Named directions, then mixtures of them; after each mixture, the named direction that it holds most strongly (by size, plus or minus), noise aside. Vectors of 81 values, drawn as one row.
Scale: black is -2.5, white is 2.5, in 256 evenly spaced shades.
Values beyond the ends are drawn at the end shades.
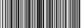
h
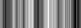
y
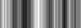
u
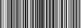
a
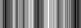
y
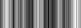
y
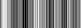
u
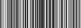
a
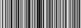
h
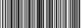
h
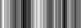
u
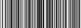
h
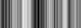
u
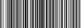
a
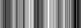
y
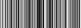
h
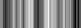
y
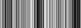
y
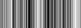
y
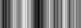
u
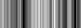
u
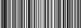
a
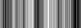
y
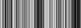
y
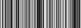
h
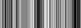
y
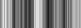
y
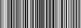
a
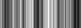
y
